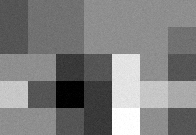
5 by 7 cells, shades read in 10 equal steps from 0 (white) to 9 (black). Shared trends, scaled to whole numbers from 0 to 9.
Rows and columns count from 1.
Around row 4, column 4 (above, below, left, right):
6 7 9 1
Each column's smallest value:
2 4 5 4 0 2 3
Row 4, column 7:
3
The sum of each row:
32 33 32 30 31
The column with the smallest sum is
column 5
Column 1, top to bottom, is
6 6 4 2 4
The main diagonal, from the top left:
6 5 7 7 0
